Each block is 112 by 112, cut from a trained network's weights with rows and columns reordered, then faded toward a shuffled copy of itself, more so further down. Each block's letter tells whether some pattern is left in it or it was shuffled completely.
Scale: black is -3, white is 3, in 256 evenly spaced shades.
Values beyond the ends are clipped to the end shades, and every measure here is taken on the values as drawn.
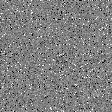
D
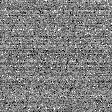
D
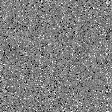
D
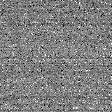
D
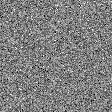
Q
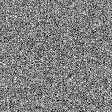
D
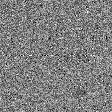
D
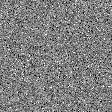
Q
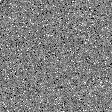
Q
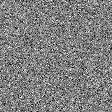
Q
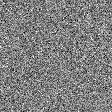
Q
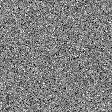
Q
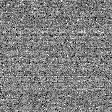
D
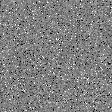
D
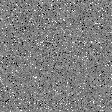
D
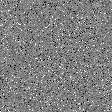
Q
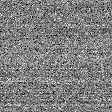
D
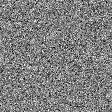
Q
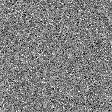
D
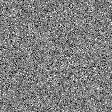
D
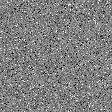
Q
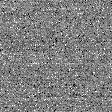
D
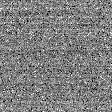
D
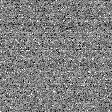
D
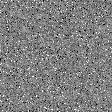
Q
